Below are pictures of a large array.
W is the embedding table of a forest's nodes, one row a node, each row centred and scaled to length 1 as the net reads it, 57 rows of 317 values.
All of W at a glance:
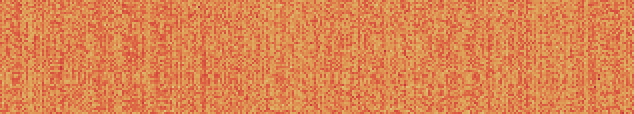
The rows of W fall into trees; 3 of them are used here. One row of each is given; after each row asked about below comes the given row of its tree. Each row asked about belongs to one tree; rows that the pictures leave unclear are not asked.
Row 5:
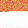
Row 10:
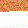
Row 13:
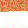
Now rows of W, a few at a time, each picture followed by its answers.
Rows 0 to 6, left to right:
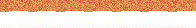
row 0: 5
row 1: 13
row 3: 5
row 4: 13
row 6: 5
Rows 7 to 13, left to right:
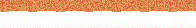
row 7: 13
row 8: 13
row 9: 5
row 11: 13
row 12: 13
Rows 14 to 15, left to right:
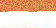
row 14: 5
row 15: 13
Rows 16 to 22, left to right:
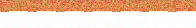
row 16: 13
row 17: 5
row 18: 5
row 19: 5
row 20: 5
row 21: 10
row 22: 5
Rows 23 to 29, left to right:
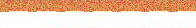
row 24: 5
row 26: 5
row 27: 5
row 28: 10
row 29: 13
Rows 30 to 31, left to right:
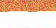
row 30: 5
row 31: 13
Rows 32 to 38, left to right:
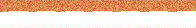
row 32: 5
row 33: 13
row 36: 13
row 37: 13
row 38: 13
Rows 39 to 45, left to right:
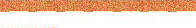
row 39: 13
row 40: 13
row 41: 13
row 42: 5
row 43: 10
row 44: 13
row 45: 5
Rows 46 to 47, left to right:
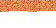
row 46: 5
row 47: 5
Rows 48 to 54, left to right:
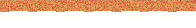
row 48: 13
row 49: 10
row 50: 5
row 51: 13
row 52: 10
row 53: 5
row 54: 5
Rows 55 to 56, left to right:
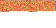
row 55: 10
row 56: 13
